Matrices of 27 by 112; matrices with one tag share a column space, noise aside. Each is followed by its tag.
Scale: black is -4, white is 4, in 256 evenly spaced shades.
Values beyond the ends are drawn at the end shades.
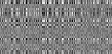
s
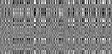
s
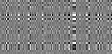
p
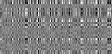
s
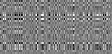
p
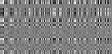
s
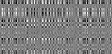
s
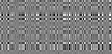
p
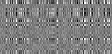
s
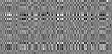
p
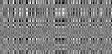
s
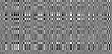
p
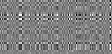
p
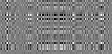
p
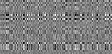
p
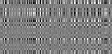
s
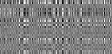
s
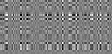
p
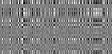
s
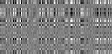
s
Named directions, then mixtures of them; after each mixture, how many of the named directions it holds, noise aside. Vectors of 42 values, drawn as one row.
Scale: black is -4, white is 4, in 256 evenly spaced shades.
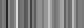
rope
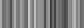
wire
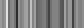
one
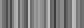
two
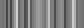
two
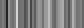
one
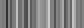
two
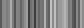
one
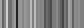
two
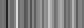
one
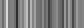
one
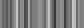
two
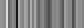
one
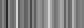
one
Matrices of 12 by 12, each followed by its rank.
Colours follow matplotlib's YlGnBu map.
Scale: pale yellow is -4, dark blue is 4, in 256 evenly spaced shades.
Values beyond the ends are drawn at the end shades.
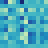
two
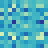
two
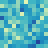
full rank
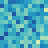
full rank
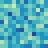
full rank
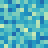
full rank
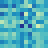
two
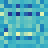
two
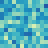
full rank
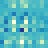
two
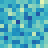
full rank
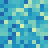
full rank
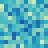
full rank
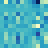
two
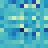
two
